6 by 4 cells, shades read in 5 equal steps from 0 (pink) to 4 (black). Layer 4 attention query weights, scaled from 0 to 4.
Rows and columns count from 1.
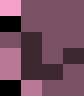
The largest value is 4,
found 2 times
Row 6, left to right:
4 1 2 2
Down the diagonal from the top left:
0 2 2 3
